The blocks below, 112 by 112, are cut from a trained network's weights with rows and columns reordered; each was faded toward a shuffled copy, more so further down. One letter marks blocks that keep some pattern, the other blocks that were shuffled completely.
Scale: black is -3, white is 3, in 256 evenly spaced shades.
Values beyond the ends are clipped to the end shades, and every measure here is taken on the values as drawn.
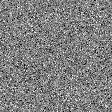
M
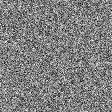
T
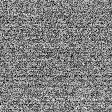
M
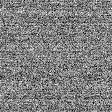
M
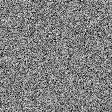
T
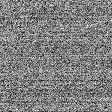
M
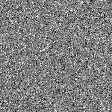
M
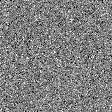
T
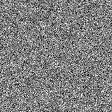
T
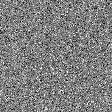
T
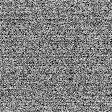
M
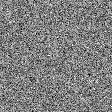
T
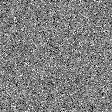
T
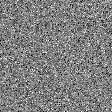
M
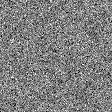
T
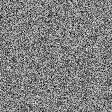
T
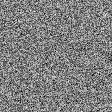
T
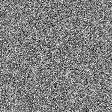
T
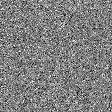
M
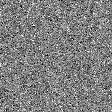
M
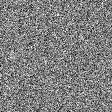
M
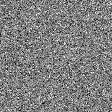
M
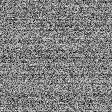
M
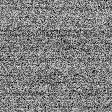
M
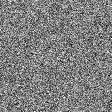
T
